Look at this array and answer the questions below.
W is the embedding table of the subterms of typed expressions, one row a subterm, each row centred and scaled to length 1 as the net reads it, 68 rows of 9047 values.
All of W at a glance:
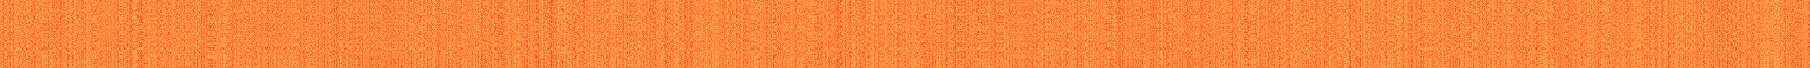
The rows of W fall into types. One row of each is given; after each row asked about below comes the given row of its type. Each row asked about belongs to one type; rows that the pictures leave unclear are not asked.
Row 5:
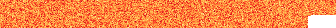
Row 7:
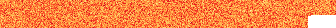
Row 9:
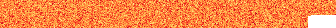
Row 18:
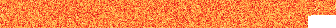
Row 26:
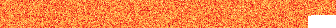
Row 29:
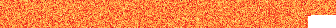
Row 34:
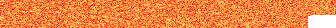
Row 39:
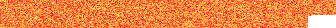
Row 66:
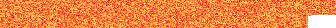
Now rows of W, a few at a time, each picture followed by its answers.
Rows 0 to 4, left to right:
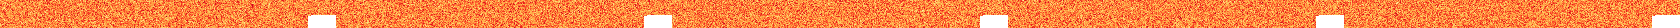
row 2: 7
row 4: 39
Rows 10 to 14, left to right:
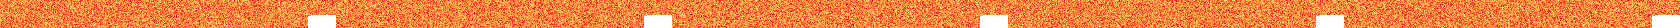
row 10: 5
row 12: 26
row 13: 7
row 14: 66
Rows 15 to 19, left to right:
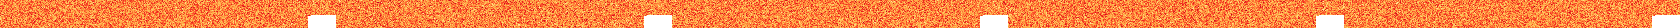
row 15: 34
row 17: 34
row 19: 39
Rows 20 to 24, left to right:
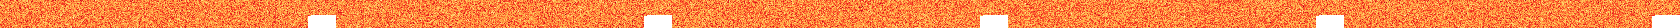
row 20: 5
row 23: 7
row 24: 29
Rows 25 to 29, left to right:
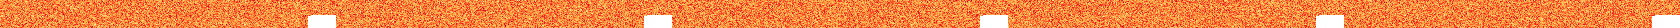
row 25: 66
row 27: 66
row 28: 7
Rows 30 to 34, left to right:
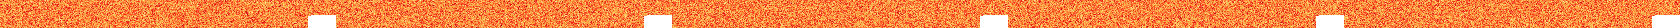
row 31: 5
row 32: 39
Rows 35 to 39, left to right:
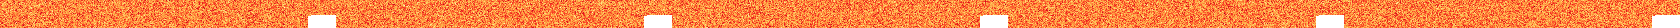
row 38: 9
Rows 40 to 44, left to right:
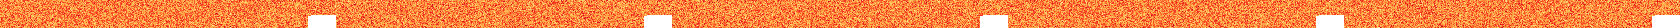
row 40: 66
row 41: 5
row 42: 29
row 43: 18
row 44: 18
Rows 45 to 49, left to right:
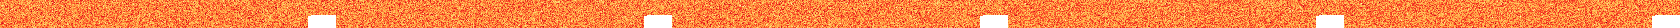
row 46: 29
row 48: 7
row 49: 7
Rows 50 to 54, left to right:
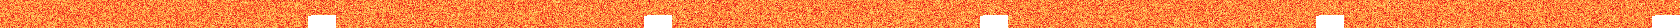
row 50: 66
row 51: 29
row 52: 26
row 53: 34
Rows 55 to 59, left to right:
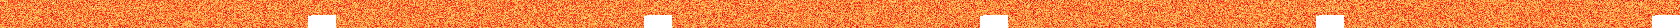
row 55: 39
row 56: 18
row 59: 66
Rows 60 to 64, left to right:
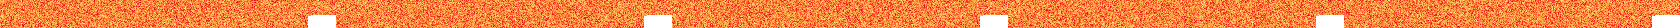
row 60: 18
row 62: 18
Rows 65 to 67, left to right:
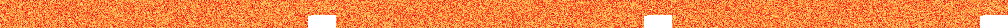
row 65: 18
